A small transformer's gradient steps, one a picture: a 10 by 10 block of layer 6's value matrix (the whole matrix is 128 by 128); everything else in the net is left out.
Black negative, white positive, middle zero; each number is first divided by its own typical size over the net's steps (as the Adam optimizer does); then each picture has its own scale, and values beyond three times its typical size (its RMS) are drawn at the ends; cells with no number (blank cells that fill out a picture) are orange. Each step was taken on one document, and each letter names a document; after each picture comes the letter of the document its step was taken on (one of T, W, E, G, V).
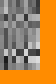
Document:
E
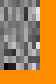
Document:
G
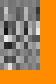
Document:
G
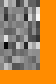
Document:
G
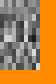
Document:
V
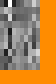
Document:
E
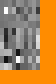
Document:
G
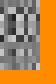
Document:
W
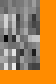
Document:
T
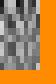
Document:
W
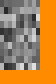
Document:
V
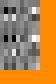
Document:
T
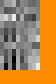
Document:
T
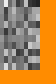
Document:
E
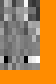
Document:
E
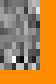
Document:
V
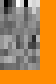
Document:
G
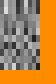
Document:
G
